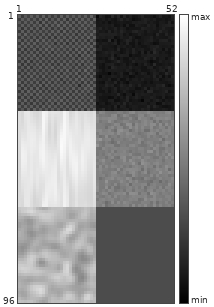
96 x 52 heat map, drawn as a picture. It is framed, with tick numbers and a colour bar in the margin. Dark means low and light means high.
The table splits into 3 rows of 2 panels. Panel 1,1: low, checkered. Panel 1,2: very low, fine-grained, faint in contrast. Panel 2,1: very high, streaked downward, faint in contrast. Panel 2,2: middling, fine-grained, faint in contrast. Panel 3,1: high, blotchy. Panel 3,2: low, flat.
